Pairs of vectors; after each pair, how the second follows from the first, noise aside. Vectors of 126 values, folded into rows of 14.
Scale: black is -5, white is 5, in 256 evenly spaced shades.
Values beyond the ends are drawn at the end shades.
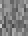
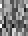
scaled up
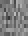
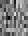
scaled up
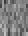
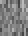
reversed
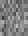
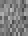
reversed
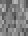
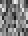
scaled up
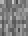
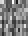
scaled up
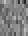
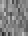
reversed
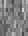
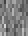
reversed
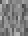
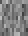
copied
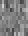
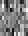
scaled up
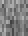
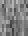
copied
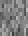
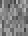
reversed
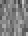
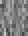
reversed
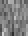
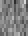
reversed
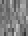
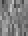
reversed
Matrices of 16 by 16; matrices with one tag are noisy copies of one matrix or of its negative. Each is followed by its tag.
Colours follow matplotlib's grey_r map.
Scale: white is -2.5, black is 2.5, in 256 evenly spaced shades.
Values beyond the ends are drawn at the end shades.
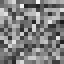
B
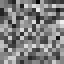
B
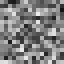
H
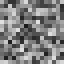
H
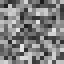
H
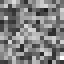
H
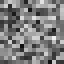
H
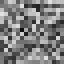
B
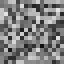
B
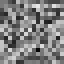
B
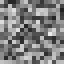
H
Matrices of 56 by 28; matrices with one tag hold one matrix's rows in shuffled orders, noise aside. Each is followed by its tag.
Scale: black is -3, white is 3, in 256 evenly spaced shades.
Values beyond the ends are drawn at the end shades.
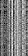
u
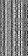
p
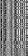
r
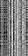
u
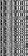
r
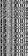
r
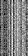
u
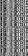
r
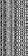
r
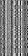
p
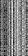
u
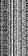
u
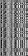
r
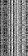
u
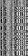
r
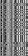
r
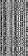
r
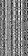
p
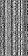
p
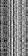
u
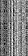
u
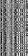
r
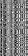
r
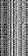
u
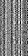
p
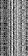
u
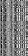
r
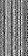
p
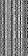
p
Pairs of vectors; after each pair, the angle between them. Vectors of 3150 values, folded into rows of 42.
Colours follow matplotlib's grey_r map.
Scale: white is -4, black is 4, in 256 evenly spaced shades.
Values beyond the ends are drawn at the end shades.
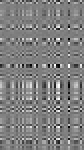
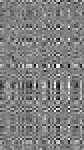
nearly opposite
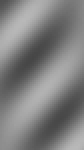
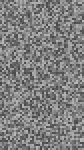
orthogonal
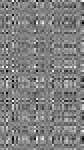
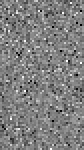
orthogonal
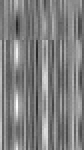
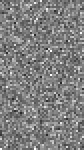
orthogonal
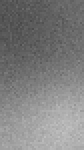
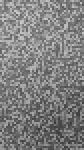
partly opposed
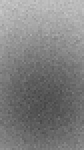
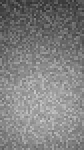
nearly opposite
